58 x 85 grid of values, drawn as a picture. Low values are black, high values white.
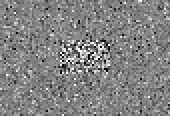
The centre is the roughest part. The halves do not mirror each other. No overall slope runs across the table. An odd patch, rougher than its surroundings, sits in the centre. There is no seam. The distribution is heavy-tailed on both sides. The grain is fine, like static. There are no regular stripes.
